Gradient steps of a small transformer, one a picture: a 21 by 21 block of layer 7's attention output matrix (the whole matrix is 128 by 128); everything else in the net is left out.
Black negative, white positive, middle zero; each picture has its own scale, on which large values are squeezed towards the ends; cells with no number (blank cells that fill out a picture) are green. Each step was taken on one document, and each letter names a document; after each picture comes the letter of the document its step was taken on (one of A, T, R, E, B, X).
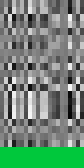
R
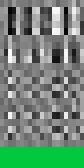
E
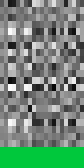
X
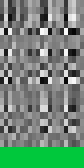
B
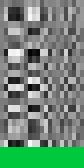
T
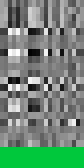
T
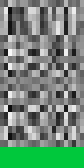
E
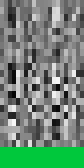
B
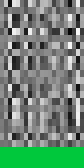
R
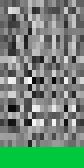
X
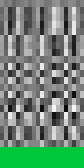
E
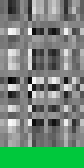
X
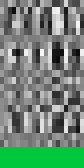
E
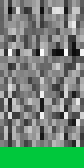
E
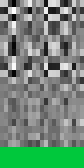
B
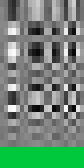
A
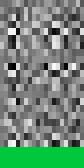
B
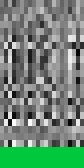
R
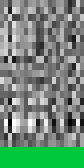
R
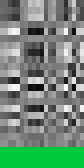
X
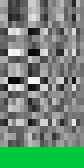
T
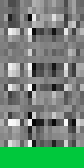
X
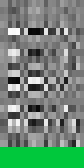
T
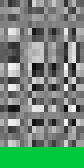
X
